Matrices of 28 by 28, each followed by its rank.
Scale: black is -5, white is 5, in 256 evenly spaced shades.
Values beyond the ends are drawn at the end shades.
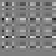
one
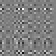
two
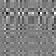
two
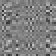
three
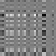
one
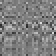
three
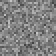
full rank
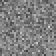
full rank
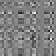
two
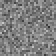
full rank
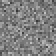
full rank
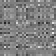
three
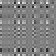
one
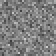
full rank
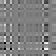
one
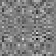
three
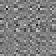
three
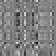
two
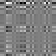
one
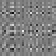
two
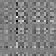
two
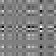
one
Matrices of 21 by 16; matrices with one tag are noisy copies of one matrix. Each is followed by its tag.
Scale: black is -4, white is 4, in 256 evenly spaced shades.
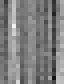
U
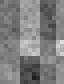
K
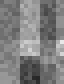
K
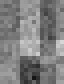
K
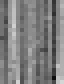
U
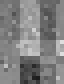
K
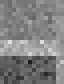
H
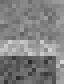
H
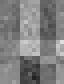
K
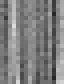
U
